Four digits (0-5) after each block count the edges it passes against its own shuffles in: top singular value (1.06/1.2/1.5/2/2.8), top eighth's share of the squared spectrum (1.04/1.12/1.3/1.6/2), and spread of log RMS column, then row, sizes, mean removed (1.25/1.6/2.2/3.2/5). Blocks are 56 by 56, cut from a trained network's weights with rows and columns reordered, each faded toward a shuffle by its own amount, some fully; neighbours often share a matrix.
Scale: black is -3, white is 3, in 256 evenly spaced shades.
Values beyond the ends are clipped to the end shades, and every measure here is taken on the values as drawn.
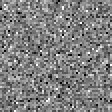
0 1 0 0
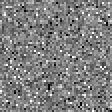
0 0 0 0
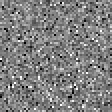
0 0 0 0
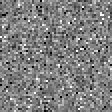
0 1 0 0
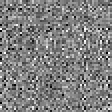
4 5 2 3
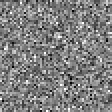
0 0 0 0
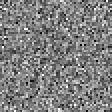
0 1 0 0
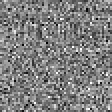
3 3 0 1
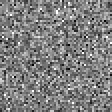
1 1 0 0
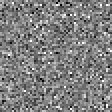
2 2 1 1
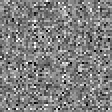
3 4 2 2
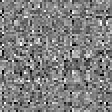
4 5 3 2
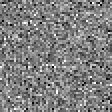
2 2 0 1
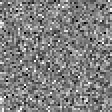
1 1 0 0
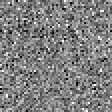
2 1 0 0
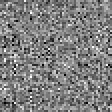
3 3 2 1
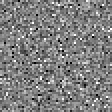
1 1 0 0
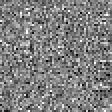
2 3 1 1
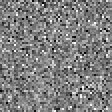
3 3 1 1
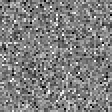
1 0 0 0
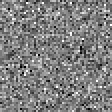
1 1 0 0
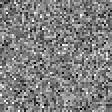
1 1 0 0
